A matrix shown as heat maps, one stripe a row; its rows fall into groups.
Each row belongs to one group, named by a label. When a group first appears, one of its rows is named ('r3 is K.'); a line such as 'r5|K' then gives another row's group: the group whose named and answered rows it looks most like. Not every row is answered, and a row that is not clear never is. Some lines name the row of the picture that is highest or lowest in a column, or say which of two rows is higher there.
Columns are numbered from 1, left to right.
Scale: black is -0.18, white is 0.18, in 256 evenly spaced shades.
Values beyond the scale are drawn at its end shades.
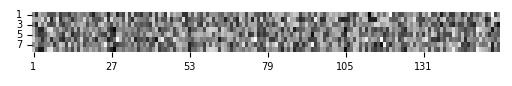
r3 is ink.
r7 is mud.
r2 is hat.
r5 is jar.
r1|ink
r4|mud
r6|ink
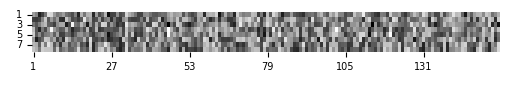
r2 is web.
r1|mud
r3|mud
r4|jar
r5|ink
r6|web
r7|hat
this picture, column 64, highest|3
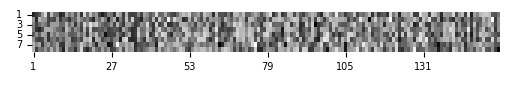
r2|ink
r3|web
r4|web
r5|web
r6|web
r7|ink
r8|jar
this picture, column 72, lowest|2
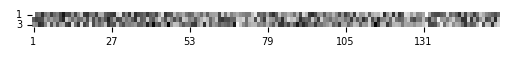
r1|ink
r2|web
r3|mud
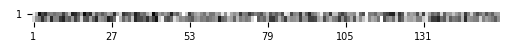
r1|jar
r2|ink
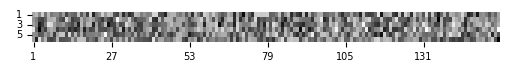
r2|jar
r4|jar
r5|mud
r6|ink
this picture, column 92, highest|6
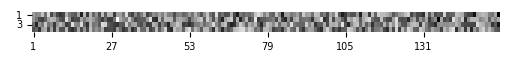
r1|hat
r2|jar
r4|web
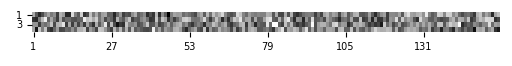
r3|mud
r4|ink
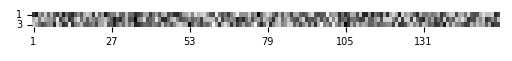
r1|web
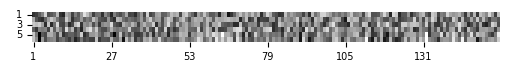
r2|jar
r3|hat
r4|web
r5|jar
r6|jar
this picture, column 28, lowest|5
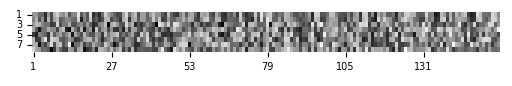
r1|hat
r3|ink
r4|mud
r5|web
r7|jar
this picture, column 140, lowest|3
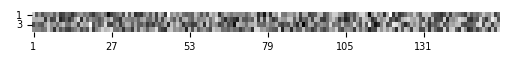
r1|ink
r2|hat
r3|mud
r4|hat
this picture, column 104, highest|3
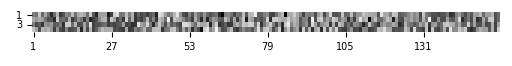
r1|ink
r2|ink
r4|hat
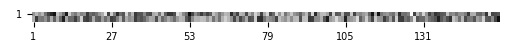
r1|ink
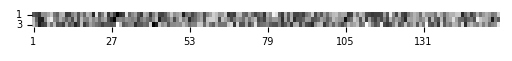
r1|mud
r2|mud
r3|jar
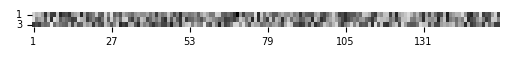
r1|hat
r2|hat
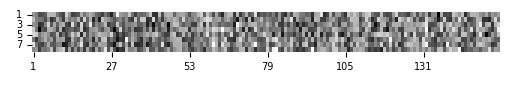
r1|jar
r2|hat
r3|mud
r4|jar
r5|hat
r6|mud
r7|ink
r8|mud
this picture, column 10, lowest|5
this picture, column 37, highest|2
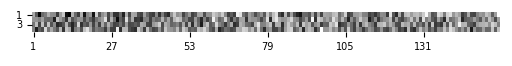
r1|mud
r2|ink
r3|hat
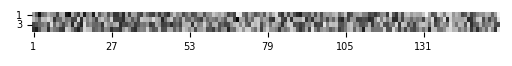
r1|mud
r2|hat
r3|web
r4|web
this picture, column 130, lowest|2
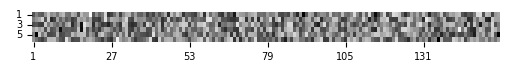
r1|mud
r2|hat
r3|web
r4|hat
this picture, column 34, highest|5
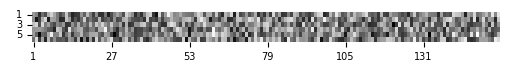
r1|jar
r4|ink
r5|jar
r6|hat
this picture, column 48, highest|3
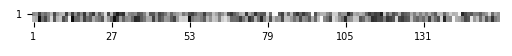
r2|jar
